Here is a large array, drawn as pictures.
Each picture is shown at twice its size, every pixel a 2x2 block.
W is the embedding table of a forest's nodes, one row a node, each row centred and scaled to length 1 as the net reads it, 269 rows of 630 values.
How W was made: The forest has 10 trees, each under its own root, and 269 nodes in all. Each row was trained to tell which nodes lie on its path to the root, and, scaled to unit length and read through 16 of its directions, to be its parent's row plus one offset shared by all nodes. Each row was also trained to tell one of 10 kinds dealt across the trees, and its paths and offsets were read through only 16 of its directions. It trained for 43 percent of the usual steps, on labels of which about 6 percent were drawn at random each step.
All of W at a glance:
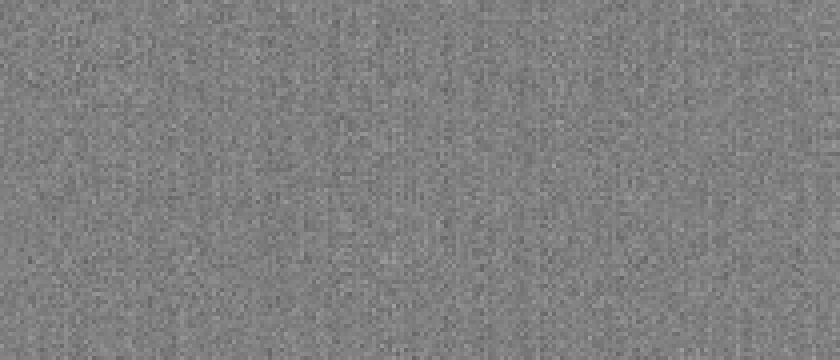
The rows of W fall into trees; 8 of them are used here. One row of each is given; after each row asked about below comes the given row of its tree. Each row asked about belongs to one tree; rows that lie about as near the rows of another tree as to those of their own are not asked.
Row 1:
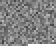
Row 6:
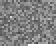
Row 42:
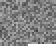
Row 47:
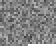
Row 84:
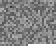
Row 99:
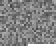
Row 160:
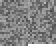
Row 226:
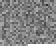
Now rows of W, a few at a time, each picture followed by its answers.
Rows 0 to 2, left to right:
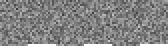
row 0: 226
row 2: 1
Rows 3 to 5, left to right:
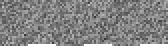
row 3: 99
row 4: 1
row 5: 160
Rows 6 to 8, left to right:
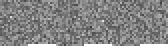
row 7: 1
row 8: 1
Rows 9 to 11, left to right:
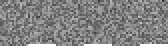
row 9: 1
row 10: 47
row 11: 47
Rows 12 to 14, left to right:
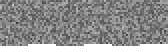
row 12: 160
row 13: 47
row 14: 84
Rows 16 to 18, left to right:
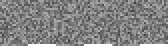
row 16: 42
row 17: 160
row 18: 1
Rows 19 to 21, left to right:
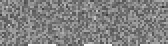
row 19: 6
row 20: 47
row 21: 84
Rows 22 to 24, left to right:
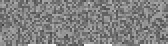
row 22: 6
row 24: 1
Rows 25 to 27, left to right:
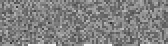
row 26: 99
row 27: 1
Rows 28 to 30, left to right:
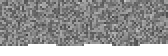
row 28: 42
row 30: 99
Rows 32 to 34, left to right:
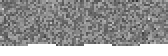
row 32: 1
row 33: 6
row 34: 47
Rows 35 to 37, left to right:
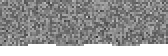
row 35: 42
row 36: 1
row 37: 160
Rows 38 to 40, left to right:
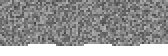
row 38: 42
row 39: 47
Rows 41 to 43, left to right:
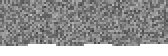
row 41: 99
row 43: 160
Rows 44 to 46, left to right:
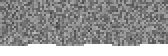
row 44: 1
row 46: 226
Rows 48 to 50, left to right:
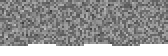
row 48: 47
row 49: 1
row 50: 99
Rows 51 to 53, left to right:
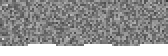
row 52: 42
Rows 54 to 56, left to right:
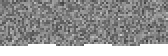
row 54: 47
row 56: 84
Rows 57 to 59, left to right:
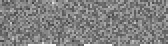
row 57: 1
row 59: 6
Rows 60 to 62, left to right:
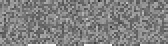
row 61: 1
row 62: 6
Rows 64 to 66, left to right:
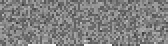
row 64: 47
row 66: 47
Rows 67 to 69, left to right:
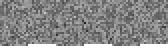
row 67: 84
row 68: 1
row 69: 99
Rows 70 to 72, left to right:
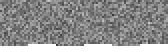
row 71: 42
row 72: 42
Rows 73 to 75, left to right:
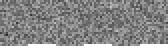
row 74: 160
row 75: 6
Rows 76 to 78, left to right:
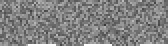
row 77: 160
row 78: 84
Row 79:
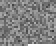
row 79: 226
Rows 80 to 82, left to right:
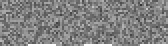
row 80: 99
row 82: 1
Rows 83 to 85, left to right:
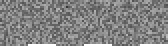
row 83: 84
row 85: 99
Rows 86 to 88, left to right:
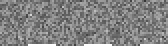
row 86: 99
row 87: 47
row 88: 84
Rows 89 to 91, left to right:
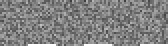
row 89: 99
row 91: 6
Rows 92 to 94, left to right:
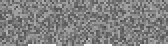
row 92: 6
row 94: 47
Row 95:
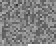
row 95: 226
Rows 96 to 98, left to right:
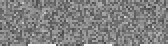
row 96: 42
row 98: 84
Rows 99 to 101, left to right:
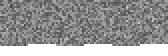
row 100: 42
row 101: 47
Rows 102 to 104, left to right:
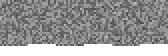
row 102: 1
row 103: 84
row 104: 1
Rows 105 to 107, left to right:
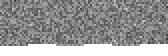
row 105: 84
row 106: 1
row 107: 226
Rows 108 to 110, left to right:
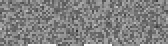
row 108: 99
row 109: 1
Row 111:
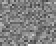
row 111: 99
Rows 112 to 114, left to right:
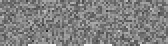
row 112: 84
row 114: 47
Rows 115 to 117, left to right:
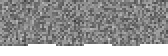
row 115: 99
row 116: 47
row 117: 99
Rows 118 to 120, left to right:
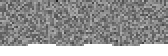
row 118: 1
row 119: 6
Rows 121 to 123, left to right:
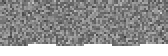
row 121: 47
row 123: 47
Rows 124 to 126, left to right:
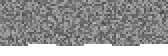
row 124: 47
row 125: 160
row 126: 47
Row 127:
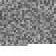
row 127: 6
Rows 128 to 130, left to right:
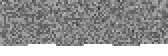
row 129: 99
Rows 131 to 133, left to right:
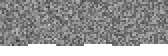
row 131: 47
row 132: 6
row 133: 42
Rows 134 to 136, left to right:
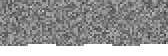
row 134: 1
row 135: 99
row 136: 99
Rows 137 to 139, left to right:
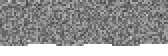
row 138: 42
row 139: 99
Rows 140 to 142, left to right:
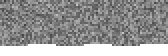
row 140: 47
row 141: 84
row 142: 84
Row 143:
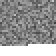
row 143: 42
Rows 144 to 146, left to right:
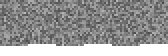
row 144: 47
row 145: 47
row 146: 99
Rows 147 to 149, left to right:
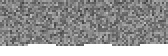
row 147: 84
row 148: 84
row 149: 84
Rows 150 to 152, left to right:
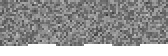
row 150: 47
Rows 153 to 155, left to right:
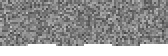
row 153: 99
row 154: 160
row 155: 84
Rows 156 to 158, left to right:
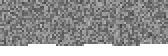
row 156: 84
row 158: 99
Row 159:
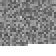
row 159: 1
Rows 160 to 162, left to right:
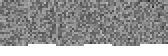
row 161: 226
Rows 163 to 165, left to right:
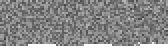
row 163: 84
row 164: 1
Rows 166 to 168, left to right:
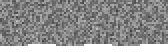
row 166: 226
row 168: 1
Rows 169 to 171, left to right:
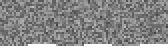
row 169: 84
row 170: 1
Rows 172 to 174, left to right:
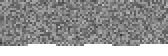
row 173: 42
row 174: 6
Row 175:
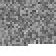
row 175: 47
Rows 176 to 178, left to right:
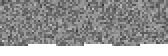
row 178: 47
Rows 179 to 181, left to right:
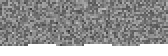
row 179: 42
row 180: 84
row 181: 42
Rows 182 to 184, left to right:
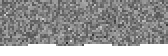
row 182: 47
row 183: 47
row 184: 99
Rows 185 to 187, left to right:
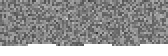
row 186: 42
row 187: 84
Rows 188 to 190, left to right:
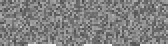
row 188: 1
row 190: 84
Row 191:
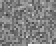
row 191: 1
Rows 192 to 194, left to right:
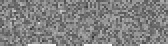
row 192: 1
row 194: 84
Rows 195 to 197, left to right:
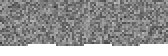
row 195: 99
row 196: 99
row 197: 99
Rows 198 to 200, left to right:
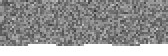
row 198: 1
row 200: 160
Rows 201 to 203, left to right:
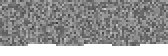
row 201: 1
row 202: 42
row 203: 84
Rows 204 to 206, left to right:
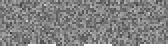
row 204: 99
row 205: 47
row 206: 99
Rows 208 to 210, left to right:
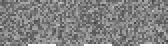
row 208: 47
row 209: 226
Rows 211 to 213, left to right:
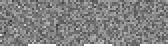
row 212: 6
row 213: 42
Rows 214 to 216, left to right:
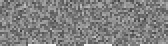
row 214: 1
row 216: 160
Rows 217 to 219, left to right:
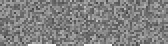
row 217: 42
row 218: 47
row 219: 42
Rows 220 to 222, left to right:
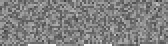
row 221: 226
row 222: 99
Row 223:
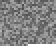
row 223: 47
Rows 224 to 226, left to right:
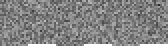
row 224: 47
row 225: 47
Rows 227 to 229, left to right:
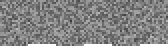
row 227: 99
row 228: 99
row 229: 99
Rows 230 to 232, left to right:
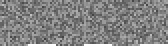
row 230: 84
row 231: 6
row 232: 1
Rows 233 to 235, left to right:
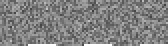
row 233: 84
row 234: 84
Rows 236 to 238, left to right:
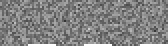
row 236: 84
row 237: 47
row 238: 99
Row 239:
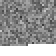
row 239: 84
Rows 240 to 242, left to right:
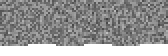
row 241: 84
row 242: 1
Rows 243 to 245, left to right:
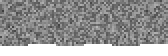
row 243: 99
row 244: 42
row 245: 99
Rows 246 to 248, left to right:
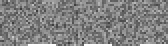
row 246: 1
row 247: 1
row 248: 47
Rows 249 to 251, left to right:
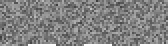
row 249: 84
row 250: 99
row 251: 99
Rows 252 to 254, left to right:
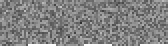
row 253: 42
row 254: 84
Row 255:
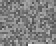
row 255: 160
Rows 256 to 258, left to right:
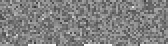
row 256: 6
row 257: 47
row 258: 84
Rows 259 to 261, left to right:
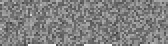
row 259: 99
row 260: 42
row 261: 84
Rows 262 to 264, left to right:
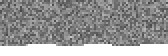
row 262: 1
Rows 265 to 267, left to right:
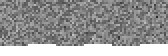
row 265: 42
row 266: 47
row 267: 99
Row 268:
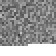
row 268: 1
